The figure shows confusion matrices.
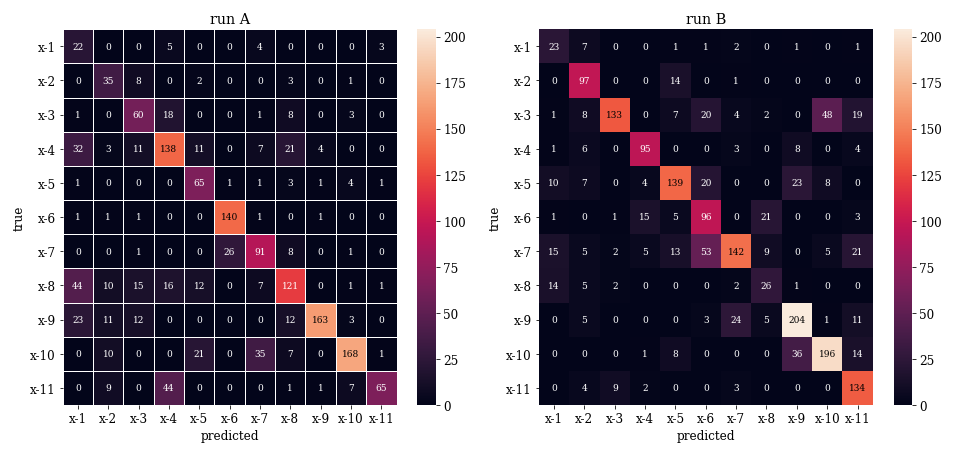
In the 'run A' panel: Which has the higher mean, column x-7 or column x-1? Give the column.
x-7
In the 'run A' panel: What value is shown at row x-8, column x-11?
1
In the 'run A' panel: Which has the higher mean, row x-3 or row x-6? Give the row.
x-6
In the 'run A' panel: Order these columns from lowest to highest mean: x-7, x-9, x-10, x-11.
x-11, x-7, x-9, x-10
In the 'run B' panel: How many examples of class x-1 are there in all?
36
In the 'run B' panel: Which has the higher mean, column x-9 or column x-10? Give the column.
x-9
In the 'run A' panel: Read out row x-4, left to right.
32 3 11 138 11 0 7 21 4 0 0
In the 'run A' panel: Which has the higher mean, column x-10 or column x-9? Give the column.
x-10
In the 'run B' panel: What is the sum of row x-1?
36
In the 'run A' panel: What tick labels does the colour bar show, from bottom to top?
0, 25, 50, 75, 100, 125, 150, 175, 200
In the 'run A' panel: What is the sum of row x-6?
145
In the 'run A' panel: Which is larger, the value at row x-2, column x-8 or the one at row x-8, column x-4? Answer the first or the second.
the second
